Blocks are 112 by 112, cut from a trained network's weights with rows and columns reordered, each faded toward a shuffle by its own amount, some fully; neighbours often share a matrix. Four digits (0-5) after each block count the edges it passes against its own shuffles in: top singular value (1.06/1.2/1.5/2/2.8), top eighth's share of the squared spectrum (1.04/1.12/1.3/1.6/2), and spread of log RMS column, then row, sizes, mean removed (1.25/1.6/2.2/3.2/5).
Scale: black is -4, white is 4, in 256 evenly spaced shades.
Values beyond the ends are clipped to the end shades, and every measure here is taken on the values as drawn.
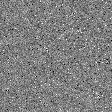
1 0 0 0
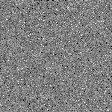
1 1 0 0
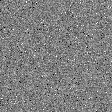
1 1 0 0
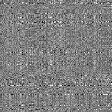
4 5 2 3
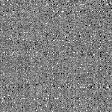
3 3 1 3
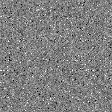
2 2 1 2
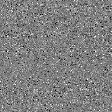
3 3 1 2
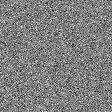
0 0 0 0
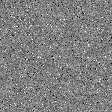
0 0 0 0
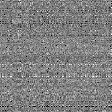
4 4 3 3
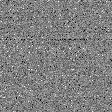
2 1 0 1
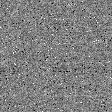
2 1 1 0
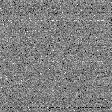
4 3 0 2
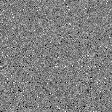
3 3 1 2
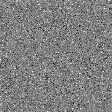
2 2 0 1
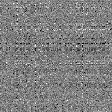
4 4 2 2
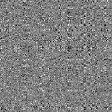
4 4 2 3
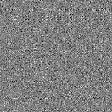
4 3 1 2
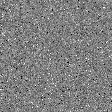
1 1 0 0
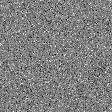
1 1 0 0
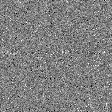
2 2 0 1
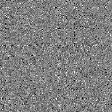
3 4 2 2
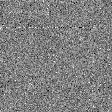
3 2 0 1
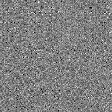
3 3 1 2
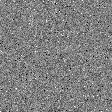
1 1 0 0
